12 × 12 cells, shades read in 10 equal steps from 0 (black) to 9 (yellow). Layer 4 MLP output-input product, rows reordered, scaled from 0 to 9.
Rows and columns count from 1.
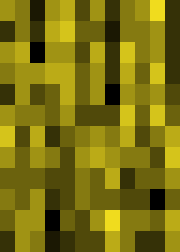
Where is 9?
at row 1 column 11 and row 11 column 8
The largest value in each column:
8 7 7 7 8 6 7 9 8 6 9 8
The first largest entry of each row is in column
11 5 9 11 5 9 1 12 8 3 8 8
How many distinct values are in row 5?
7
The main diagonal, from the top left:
6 5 0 7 7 3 6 6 2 3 4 6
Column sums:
56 61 51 47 60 48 62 48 66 51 61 53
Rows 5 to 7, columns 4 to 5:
4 7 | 4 6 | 2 4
